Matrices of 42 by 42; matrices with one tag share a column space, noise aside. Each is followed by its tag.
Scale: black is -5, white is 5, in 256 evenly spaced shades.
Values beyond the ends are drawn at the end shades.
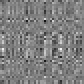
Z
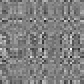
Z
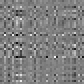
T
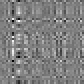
Z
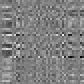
T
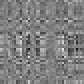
Z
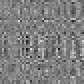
Z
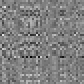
T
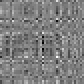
Z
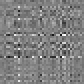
T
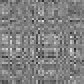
Z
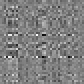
T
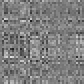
Z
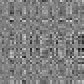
Z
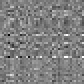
T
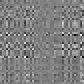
T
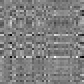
T
